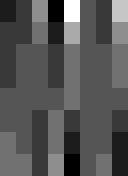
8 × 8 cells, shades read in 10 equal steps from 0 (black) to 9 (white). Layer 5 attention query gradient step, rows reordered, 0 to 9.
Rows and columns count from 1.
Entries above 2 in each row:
4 4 6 6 8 5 5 5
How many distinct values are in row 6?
3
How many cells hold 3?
25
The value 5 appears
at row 1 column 3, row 2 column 8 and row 8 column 4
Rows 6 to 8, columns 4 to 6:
4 2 3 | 4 1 3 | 5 0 3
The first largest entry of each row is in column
5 5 5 5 5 4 1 4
